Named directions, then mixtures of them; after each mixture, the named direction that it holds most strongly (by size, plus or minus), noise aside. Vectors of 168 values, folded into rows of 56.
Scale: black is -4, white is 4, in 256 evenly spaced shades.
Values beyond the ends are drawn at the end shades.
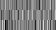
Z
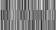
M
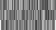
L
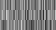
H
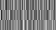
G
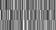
G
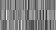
H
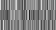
M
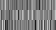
Z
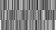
L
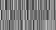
G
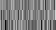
Z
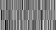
Z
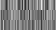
M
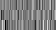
Z
